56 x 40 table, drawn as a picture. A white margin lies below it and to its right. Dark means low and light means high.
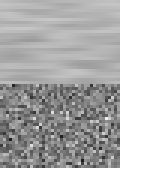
The table splits into 2 rows of 1 panel. Panel 1,1: high, streaked across, faint in contrast. Panel 2,1: middling, fine-grained, strong in contrast.
